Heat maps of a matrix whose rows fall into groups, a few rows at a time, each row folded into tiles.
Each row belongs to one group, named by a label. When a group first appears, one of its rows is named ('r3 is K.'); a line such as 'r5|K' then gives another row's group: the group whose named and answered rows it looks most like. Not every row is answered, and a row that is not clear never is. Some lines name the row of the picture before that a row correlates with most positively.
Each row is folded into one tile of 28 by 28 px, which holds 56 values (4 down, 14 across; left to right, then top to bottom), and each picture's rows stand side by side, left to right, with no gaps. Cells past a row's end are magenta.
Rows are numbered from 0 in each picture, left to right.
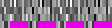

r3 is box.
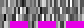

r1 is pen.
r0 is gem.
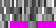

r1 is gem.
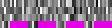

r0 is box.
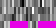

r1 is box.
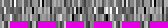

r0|box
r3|pen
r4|box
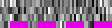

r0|box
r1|gem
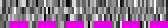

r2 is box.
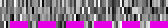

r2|pen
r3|box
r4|pen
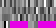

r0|pen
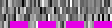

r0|gem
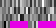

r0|pen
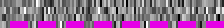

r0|gem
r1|gem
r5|pen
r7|pen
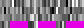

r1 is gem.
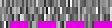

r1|gem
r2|box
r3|pen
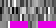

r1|gem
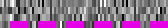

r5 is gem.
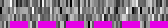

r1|box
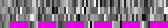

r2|pen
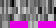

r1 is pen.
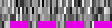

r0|gem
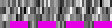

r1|pen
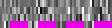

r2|pen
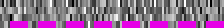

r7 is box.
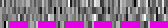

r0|pen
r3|box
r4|gem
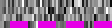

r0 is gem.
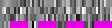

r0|gem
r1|pen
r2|pen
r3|pen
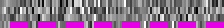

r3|box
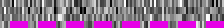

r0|box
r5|box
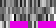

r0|pen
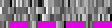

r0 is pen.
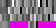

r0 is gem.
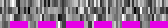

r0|box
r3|box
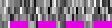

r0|gem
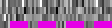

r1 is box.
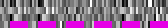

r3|gem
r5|gem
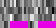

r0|box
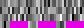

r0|pen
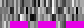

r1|gem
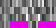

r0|pen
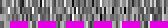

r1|box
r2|gem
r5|box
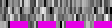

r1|gem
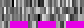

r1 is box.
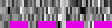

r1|gem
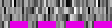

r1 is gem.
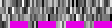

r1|pen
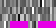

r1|box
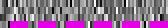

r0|gem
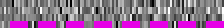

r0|box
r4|pen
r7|pen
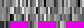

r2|gem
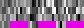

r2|pen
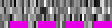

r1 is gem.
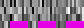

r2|pen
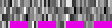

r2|box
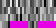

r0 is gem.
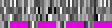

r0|box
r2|box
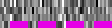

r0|box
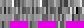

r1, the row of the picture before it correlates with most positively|1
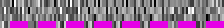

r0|box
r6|gem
